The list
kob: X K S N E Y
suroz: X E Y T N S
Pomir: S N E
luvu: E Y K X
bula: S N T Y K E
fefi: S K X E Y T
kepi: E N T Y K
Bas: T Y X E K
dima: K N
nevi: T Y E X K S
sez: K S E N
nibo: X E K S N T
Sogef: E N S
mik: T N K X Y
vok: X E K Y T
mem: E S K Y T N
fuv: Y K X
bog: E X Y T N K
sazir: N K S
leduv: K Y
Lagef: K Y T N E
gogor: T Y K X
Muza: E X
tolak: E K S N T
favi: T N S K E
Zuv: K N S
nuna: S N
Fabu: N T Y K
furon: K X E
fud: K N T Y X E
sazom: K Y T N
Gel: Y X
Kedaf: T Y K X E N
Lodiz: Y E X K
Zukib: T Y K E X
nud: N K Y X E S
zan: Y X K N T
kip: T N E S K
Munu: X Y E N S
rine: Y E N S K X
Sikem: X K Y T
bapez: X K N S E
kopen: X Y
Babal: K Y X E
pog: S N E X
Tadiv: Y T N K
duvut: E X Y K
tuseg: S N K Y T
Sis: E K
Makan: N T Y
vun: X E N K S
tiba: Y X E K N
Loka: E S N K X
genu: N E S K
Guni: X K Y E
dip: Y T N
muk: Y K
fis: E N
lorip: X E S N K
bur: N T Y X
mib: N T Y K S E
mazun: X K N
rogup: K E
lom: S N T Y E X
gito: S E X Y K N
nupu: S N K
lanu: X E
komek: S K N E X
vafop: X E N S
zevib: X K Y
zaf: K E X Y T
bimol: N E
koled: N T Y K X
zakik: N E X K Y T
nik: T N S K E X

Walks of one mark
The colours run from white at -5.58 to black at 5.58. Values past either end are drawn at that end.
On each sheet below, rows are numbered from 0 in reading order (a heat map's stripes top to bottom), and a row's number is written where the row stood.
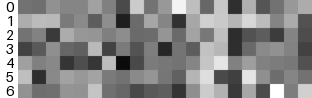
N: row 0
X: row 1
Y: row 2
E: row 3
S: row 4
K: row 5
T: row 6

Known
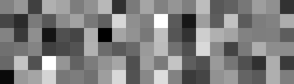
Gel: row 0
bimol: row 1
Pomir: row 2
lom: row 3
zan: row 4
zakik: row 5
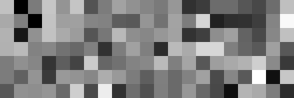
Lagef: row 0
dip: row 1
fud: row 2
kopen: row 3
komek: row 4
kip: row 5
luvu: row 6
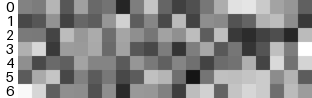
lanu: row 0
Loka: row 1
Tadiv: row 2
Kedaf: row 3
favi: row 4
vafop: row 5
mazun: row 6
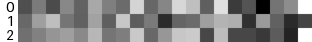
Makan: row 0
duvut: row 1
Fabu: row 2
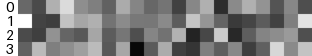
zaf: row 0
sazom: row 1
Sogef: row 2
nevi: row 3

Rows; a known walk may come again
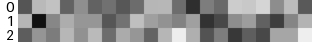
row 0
vun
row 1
fud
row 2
koled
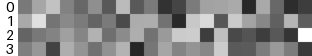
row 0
duvut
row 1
zevib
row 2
Fabu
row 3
Gel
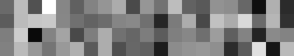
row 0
zan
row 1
vok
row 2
tiba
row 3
Bas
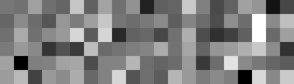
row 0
Sis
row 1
nik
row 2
Zukib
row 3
komek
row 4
rogup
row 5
mik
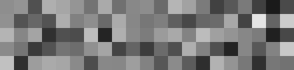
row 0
muk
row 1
favi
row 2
nupu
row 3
mem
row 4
Babal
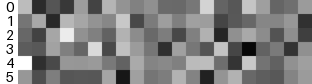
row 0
sez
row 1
fuv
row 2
zaf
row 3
kepi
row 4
dima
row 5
bula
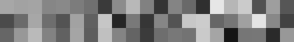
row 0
Guni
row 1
Muza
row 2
bog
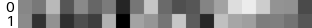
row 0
lanu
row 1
Pomir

